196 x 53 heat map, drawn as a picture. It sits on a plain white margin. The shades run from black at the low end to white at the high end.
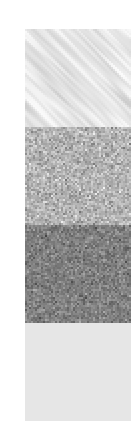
The table splits into 4 rows of 1 panel. Panel 1,1: very high, slanting down to the right, faint in contrast. Panel 2,1: high, fine-grained. Panel 3,1: middling, fine-grained. Panel 4,1: very high, flat.
